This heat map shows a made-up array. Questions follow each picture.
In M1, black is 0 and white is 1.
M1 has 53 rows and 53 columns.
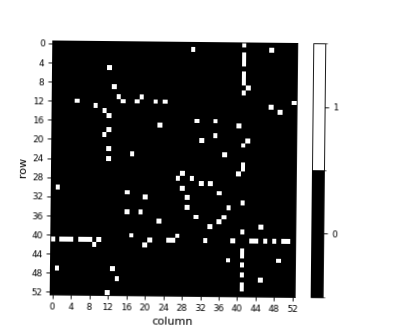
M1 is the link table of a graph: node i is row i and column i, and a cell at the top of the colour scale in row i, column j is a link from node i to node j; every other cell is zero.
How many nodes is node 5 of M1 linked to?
1
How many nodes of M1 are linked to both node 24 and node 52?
1
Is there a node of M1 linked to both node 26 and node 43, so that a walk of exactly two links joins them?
yes
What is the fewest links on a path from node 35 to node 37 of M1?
4
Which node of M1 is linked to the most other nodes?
node 41
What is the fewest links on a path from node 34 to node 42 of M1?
4
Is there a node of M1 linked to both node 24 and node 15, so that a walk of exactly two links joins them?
yes
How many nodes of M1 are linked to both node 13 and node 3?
0
